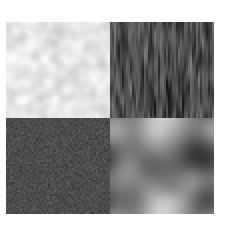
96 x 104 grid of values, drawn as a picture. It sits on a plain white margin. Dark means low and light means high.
The table splits into 2 rows of 2 panels. Panel 1,1: very high, blotchy, faint in contrast. Panel 1,2: low, streaked downward. Panel 2,1: low, fine-grained, faint in contrast. Panel 2,2: middling, smooth, strong in contrast.
